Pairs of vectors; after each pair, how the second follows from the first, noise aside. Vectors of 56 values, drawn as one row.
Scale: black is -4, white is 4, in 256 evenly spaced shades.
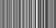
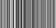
wrapped around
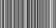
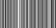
wrapped around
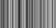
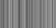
shrunk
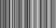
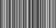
sign-scrambled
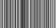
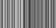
sign-scrambled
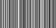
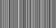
shrunk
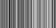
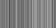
shrunk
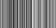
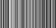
wrapped around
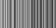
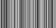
sign-scrambled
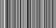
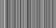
shrunk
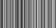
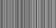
shrunk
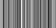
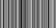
sign-scrambled
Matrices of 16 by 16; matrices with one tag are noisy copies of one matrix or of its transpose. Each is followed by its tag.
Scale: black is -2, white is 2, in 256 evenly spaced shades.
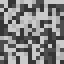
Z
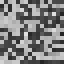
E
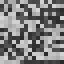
E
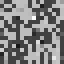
E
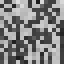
E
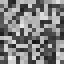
Z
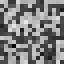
Z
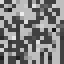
E
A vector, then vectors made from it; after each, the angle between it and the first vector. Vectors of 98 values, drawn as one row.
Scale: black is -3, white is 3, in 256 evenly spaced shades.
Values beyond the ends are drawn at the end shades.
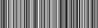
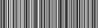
nearly parallel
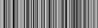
partly aligned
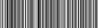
nearly opposite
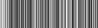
partly opposed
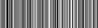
partly opposed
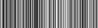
orthogonal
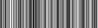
orthogonal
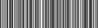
partly opposed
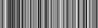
partly opposed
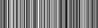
nearly parallel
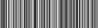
nearly parallel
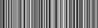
partly aligned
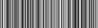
partly opposed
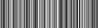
nearly parallel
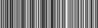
partly opposed
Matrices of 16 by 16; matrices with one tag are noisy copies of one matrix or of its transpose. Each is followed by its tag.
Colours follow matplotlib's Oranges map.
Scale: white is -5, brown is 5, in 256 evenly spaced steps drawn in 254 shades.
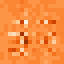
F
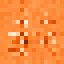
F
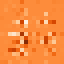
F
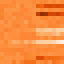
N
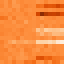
N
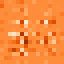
F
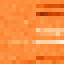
N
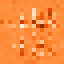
F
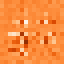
F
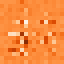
F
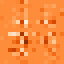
F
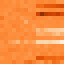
N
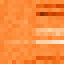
N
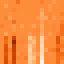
N
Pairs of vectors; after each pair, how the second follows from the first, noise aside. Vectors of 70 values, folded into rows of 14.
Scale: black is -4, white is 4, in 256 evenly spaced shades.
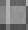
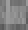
shrunk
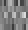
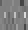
partly zeroed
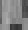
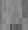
shrunk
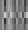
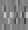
partly zeroed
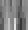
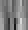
negated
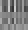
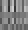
negated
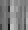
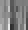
negated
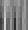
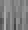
shrunk
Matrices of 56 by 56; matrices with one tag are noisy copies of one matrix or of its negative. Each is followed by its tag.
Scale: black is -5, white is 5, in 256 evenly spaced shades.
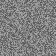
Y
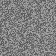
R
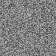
R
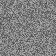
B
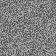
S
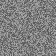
Y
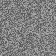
R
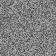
B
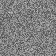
B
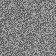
R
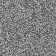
R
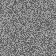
B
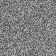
S
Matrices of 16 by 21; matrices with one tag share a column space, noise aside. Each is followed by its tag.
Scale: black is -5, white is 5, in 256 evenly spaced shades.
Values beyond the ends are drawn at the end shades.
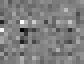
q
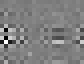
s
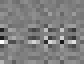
s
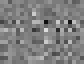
q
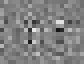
q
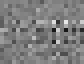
q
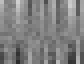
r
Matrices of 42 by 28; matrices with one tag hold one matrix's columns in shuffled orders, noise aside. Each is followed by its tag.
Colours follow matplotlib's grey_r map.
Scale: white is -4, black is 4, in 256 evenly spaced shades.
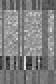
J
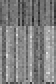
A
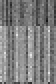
A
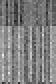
A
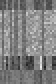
J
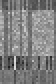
J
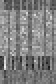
J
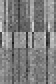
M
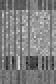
J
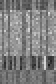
J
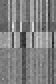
M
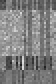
J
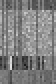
J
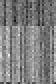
A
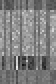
J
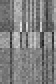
M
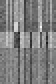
M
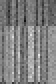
A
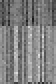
A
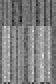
A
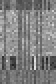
J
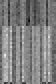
A
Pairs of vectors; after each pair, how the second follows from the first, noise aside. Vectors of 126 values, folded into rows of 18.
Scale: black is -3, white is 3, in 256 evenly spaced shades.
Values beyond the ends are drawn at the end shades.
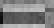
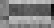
reversed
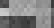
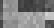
reversed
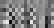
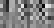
reversed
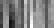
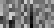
sign-scrambled
